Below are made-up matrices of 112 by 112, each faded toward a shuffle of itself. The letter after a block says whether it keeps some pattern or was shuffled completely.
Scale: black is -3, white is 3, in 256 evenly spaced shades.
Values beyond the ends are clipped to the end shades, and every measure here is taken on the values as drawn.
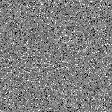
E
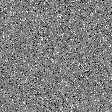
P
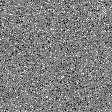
P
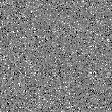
E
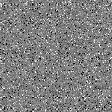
E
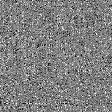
E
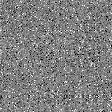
E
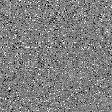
E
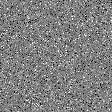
P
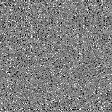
E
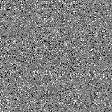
E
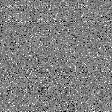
E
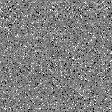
E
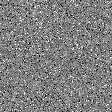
P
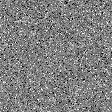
P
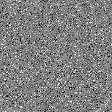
E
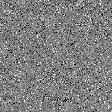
E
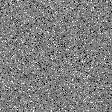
P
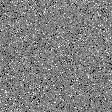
P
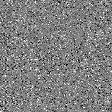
E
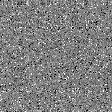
E
